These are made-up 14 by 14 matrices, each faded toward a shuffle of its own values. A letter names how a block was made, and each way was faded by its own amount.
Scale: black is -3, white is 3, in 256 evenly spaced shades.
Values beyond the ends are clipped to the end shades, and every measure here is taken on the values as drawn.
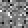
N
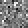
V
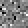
N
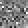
V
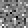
N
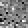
N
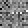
N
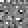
N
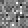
V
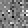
N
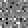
N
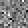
V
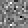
V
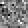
V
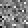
N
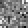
N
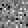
N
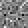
V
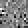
N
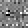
N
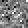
V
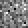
V
